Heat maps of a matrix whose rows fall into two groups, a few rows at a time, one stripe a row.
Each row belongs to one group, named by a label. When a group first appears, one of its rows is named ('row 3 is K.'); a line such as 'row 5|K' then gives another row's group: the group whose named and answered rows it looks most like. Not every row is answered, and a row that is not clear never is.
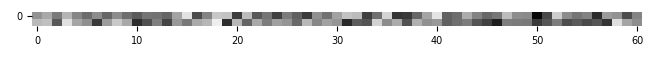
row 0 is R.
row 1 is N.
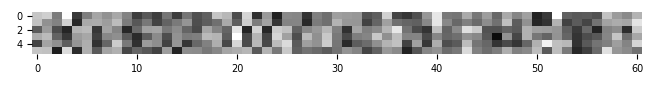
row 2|N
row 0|R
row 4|N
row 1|R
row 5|R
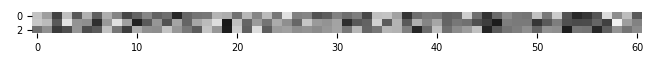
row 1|N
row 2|N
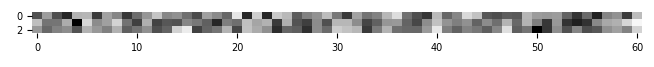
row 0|N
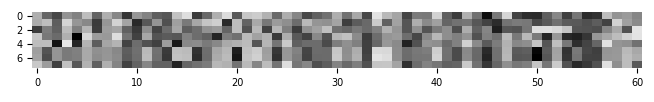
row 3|R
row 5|R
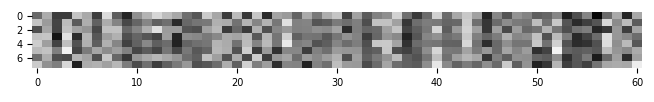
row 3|R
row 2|N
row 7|R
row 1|R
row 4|R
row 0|N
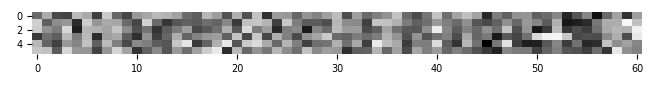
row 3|N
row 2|R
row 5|N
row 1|R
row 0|N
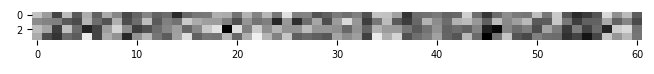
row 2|N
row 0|R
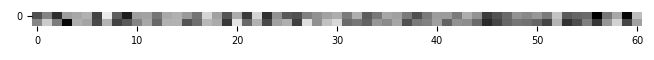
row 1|N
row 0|N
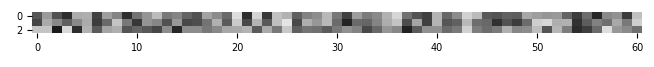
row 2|R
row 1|N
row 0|N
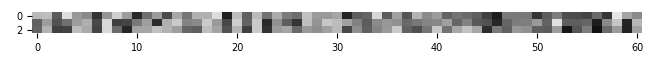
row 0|N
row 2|N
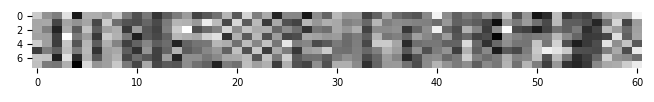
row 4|R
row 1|N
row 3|N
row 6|R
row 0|R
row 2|R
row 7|R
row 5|N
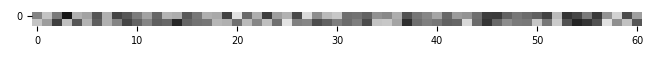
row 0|N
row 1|R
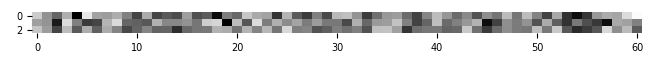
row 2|R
